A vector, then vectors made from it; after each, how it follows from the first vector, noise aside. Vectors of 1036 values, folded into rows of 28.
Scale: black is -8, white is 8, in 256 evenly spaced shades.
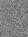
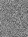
copied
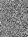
scaled up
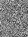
scaled up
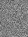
negated
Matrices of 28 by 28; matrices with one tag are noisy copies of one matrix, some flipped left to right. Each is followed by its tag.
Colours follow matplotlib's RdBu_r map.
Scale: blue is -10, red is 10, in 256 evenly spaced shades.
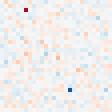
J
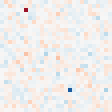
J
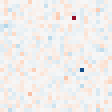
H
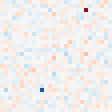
J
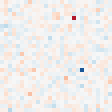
H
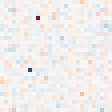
H
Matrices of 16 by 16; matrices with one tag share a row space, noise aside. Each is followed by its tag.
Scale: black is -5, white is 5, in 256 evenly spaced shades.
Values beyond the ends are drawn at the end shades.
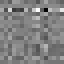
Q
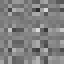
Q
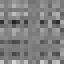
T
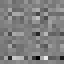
Q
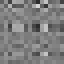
Q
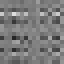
T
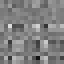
Q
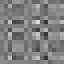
Q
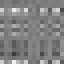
T
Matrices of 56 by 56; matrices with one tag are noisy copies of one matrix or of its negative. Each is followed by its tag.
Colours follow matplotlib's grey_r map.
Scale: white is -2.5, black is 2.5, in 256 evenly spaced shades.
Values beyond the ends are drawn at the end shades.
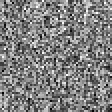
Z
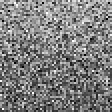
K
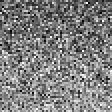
K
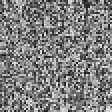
Z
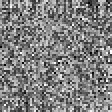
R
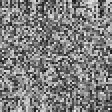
R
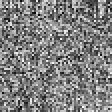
R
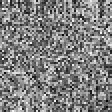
R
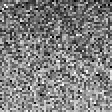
K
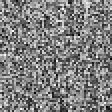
Z
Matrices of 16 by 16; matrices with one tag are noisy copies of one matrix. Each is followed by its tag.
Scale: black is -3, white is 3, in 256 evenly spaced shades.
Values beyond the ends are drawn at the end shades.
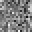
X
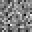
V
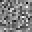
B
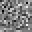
B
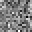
X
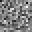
B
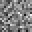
V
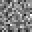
V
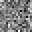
X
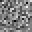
B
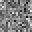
X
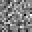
V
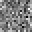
X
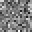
X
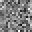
X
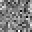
X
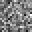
V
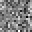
X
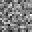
V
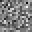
B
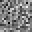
B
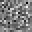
B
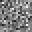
B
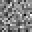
V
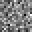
V
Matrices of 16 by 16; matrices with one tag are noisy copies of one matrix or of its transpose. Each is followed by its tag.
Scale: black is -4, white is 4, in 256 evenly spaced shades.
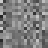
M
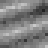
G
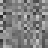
M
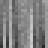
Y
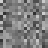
M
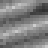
G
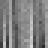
Y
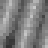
G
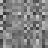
M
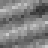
G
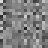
M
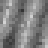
G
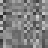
M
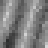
G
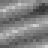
G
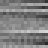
Y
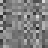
M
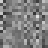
M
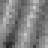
G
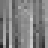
Y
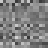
M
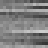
Y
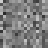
M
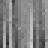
Y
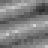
G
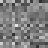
M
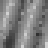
G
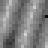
G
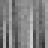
Y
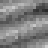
G
